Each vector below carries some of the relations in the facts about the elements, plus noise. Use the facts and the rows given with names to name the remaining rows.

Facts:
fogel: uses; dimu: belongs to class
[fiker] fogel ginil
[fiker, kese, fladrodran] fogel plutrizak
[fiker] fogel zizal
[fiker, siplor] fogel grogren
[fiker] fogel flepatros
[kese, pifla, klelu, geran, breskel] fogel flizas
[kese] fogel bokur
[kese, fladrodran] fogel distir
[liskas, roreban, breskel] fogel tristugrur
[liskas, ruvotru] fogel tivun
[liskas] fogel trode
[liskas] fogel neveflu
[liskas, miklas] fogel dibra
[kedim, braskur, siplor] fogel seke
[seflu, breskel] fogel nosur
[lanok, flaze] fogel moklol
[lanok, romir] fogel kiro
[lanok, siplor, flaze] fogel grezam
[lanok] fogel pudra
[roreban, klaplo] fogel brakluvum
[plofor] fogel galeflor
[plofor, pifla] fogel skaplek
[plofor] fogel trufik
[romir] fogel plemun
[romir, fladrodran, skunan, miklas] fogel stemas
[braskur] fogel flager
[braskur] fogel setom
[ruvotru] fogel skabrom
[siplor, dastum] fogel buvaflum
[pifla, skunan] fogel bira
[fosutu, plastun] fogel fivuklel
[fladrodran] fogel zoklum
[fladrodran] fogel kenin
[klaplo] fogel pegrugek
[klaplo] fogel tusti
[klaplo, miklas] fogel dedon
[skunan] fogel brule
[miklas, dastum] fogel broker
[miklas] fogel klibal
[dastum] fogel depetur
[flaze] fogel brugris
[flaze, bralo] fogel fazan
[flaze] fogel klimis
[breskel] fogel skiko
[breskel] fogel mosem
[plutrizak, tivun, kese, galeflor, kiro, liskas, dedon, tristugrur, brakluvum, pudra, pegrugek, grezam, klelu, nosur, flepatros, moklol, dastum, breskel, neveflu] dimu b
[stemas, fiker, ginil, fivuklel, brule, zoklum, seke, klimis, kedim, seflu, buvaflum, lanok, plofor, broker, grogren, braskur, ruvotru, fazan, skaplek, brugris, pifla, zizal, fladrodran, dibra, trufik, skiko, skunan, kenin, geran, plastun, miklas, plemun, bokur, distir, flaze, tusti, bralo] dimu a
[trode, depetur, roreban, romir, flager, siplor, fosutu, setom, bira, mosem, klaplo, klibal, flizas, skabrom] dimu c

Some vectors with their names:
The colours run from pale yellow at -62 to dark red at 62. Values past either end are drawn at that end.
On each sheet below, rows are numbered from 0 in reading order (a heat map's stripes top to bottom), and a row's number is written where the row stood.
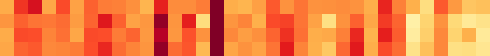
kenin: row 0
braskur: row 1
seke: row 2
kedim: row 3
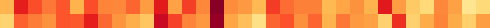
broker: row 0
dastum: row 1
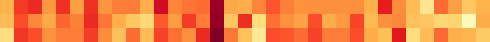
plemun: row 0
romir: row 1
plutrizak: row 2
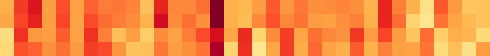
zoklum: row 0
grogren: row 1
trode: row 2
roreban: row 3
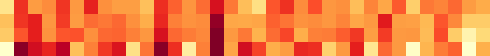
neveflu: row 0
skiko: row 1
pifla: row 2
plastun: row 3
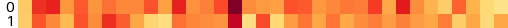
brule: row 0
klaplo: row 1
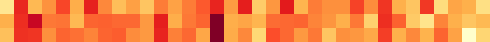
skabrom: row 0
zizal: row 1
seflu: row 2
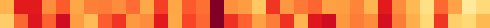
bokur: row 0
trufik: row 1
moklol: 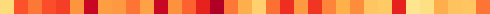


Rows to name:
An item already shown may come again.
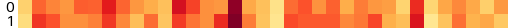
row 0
dastum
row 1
flepatros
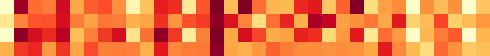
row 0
fosutu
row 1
galeflor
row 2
plastun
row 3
stemas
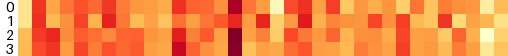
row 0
liskas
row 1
skabrom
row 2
geran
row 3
miklas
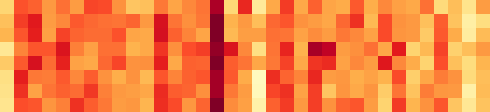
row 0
roreban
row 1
fladrodran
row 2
skunan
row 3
galeflor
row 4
skaplek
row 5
nosur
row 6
liskas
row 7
klelu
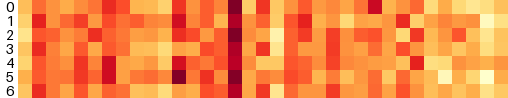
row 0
siplor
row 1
ruvotru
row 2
klelu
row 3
mosem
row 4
kiro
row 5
bralo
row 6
mosem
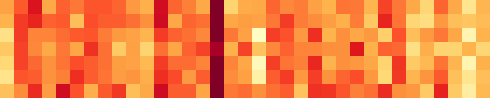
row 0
fiker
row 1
buvaflum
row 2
breskel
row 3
depetur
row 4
kese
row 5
klelu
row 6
plofor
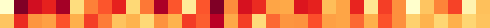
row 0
fivuklel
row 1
klibal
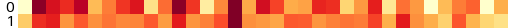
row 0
plastun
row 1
brule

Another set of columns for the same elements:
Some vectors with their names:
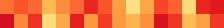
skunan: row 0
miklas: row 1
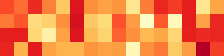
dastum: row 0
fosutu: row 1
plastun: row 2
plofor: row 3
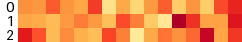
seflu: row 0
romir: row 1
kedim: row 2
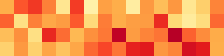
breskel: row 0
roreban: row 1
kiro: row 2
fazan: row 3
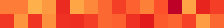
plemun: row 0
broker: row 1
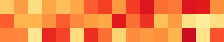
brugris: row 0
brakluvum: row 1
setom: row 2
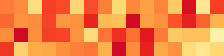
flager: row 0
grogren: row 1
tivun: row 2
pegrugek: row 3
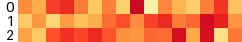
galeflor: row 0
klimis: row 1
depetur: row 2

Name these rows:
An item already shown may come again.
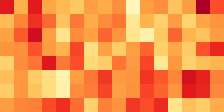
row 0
plofor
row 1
klelu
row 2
kese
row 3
seflu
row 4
nosur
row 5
bralo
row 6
bralo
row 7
trode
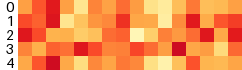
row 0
kese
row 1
fladrodran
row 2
braskur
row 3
klibal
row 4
kese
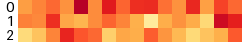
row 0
stemas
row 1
pifla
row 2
mosem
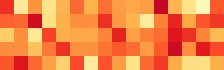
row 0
klaplo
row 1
fladrodran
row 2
pudra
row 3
plemun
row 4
liskas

